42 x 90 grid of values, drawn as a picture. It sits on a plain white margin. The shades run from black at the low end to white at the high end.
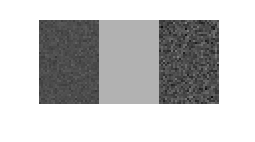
The table splits into one row of 3 panels. Panel 1,1: low, fine-grained, faint in contrast. Panel 1,2: high, flat. Panel 1,3: low, fine-grained.
